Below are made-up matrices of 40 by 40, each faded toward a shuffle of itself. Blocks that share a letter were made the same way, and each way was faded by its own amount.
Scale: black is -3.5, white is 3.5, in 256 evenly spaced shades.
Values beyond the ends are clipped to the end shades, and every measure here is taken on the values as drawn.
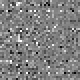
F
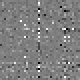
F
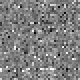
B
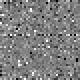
B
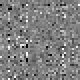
F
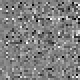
F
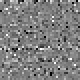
B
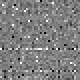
B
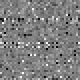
B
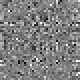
B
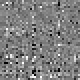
F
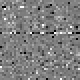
B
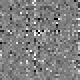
F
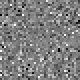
B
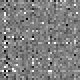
F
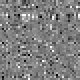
B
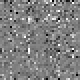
F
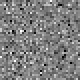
B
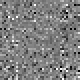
F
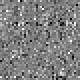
B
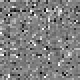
B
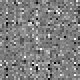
F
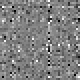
F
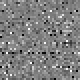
B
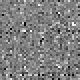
F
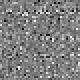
B
